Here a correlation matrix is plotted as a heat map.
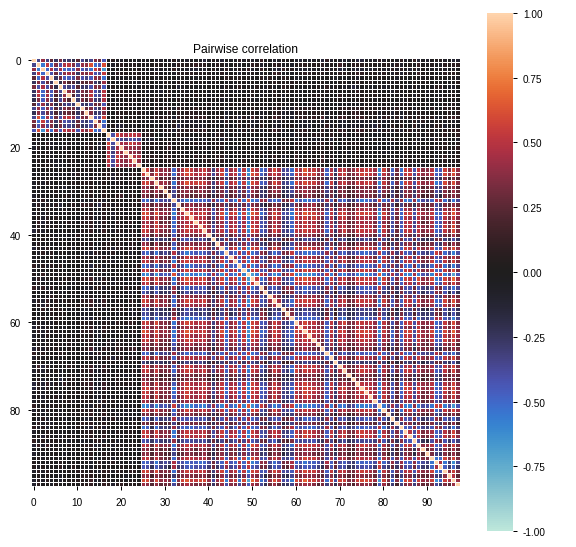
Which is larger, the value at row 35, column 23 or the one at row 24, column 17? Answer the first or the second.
the second
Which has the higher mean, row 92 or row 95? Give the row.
95
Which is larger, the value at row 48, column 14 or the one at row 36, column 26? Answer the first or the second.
the second
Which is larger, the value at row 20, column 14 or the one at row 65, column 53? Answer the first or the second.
the first
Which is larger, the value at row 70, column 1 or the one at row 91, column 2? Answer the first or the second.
the first
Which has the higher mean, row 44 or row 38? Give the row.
38
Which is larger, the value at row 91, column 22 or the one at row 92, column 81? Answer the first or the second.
the first
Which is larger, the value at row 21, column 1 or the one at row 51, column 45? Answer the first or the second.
the second
